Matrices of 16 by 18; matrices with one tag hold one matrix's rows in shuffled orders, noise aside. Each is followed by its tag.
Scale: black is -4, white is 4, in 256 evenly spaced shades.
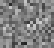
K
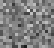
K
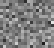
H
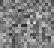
K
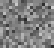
H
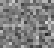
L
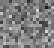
L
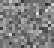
L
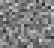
H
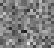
K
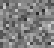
H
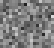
H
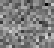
L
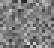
K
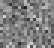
K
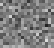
L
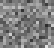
L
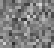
K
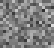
H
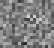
K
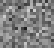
K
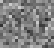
L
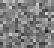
L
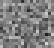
L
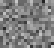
H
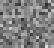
L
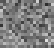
L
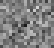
K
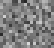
K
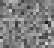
L
